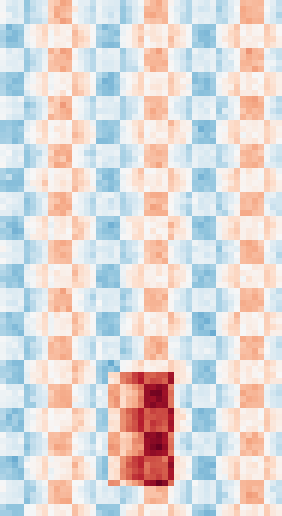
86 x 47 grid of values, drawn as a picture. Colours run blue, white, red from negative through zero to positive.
Ninth with the highest average: bottom middle. Average level on the scale: 50%. Odd patch: higher, in the bottom middle. Stripes: upright, repeating 3 times.
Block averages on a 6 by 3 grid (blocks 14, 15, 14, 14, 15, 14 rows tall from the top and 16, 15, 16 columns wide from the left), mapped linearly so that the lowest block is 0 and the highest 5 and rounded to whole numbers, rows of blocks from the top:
000 | 000 | 000 | 000 | 050 | 050
